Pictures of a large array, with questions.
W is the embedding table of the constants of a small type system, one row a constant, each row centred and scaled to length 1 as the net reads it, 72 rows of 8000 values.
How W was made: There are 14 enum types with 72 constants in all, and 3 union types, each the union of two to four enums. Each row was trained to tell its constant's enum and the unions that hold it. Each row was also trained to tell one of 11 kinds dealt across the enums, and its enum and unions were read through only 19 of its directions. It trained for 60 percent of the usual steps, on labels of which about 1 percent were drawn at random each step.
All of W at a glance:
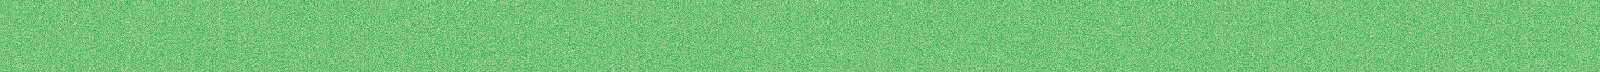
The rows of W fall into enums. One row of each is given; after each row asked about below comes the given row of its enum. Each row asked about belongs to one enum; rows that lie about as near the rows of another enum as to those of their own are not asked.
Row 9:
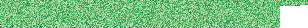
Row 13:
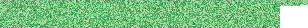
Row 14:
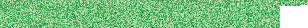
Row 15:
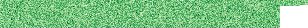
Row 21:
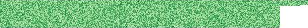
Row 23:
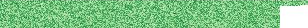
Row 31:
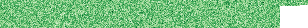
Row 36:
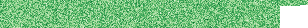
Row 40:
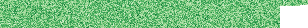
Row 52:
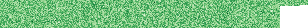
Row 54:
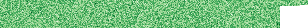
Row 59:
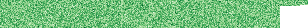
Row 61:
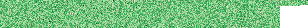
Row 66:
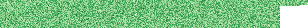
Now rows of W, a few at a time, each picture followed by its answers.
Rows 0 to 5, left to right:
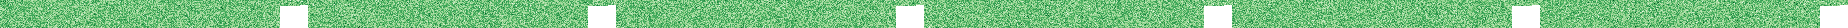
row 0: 21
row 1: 36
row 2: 13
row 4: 59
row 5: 54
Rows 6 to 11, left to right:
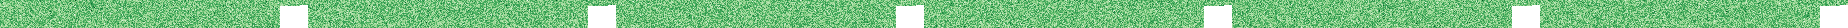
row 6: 66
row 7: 36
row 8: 14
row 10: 31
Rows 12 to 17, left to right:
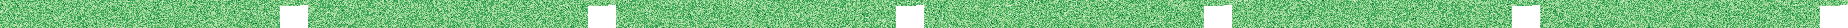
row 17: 52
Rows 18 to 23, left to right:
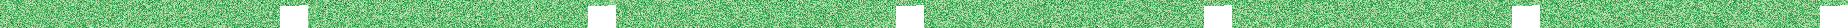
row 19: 23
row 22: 23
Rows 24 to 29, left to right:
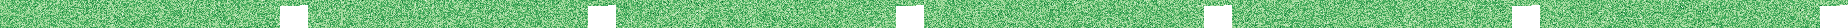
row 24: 9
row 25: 36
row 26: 21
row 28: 59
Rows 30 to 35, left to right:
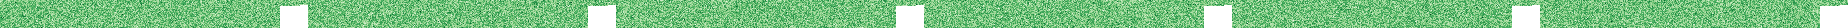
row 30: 13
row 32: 66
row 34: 23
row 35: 40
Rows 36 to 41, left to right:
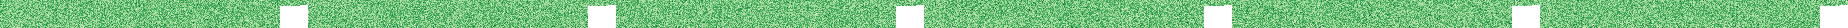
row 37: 52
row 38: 14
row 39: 36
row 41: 66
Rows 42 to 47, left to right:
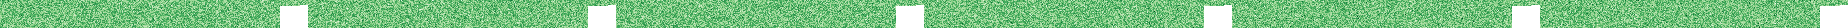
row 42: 52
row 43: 21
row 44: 31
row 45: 36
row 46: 23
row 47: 40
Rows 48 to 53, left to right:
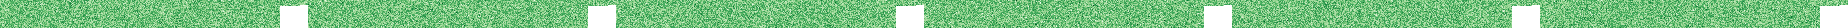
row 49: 21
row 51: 15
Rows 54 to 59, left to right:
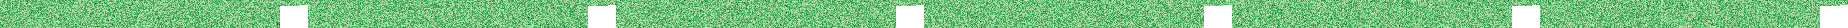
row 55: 23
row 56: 40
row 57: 31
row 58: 40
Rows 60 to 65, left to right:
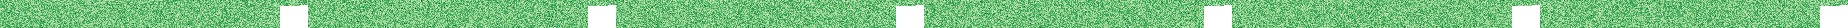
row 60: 61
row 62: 66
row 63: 21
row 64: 52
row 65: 66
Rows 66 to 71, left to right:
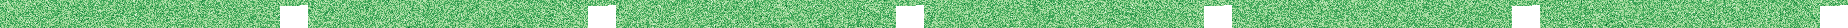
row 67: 61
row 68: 15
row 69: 52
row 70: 14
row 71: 40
